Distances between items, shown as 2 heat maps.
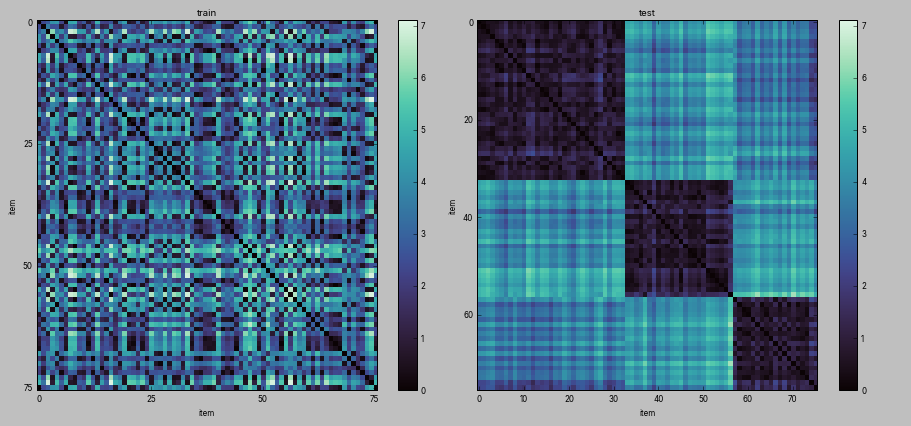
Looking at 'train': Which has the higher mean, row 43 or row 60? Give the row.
60
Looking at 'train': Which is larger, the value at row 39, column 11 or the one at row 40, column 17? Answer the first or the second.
the second
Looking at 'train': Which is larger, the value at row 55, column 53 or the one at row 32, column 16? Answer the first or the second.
the second
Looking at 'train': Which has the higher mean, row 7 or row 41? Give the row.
7
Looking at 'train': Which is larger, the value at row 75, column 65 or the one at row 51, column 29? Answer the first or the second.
the second
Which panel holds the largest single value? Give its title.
train
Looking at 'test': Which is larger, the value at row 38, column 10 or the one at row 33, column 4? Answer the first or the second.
the second
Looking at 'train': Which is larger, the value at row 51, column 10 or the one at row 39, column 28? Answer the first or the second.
the second
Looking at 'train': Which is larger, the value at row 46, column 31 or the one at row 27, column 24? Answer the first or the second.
the second
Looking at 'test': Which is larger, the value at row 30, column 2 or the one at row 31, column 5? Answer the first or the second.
the second
